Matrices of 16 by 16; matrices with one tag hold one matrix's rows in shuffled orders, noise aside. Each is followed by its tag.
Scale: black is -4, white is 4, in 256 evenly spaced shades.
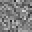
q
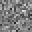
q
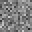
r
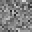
q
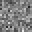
r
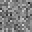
r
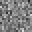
r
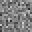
r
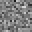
q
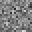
q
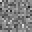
r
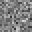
q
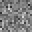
r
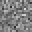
q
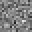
q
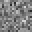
q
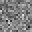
r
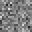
r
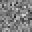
q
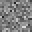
q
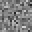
q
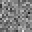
r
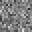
r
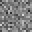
r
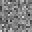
r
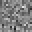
q
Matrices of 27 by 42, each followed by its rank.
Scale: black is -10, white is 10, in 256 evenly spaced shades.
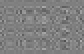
three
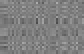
two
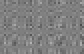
two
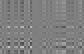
one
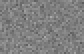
full rank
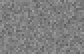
full rank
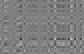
two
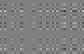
one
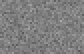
full rank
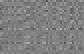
three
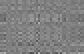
three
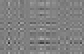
two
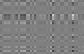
one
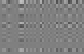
one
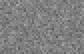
full rank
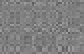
three
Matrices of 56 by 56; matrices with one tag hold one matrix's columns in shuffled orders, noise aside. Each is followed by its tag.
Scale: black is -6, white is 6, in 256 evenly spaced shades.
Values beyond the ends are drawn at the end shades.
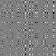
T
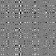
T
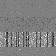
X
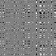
T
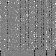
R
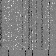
R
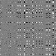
T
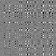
T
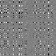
T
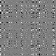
T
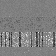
X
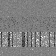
X
